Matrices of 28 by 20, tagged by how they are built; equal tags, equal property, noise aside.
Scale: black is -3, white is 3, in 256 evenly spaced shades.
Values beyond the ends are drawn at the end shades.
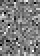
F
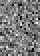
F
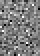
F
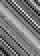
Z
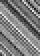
Z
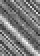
Z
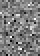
F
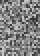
F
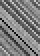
Z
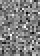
F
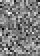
F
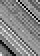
Z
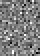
F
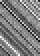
Z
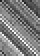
Z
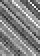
Z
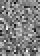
F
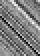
Z
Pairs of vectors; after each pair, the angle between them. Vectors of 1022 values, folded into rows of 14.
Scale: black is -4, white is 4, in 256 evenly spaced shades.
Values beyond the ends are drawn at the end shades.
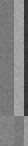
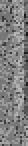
partly aligned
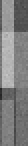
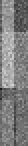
nearly parallel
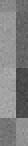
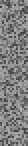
orthogonal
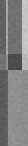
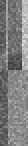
nearly parallel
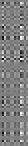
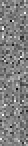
partly opposed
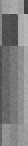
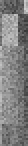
nearly opposite
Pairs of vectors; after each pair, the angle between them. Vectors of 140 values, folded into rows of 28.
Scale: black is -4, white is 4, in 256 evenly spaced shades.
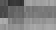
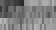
nearly parallel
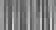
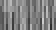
nearly opposite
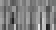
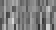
nearly opposite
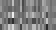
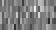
orthogonal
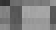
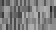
partly aligned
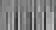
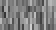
partly opposed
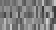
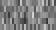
orthogonal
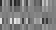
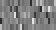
orthogonal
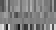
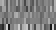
nearly opposite
